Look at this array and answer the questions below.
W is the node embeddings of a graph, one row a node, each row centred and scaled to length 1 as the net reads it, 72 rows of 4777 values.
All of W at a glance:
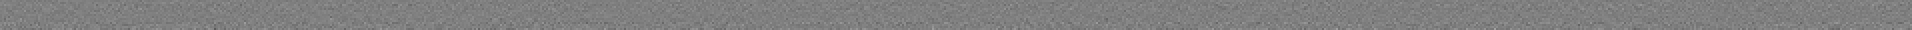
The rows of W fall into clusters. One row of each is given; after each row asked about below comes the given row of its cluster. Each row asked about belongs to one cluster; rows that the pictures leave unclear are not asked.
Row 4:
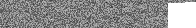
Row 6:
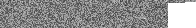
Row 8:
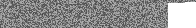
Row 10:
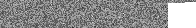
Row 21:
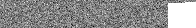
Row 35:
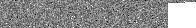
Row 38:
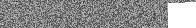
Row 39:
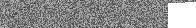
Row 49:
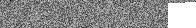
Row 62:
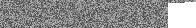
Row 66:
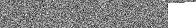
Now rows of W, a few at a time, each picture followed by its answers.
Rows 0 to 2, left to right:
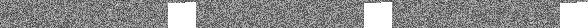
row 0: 10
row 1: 35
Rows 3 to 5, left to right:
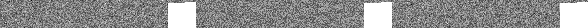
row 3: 66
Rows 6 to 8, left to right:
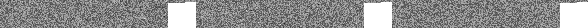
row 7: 38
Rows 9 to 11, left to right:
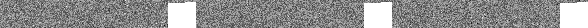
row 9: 62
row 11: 39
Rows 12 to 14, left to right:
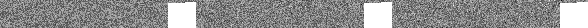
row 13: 39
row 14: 62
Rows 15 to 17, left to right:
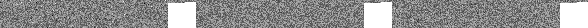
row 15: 10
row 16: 66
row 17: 8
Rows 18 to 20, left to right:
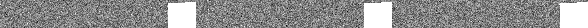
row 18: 21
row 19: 6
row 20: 66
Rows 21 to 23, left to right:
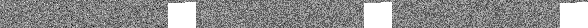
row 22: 38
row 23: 8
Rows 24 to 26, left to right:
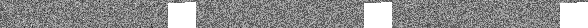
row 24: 66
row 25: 35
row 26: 10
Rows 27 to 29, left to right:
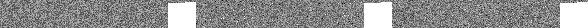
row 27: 35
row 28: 8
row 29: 21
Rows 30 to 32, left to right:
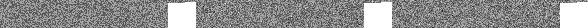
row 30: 8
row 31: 6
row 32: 21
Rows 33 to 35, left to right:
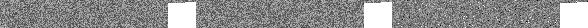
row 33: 39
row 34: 62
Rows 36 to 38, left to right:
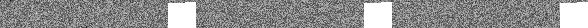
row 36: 49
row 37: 4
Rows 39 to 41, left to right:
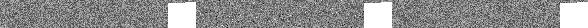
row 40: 6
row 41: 21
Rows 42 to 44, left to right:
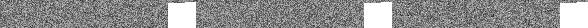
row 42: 66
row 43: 38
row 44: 62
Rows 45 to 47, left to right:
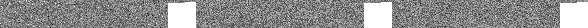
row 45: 8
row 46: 10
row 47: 6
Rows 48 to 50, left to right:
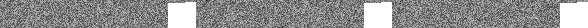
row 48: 49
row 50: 6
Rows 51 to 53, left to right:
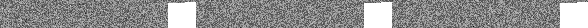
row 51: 8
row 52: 35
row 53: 49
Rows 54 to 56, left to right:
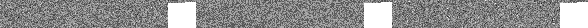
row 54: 21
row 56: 10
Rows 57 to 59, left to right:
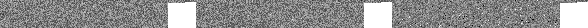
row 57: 10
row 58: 10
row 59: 35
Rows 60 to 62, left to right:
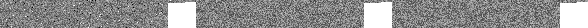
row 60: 4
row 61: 4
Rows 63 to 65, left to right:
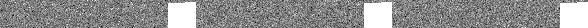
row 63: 4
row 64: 21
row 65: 39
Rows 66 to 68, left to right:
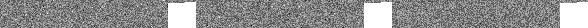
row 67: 62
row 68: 38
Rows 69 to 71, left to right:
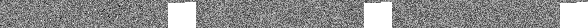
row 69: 38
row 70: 6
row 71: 66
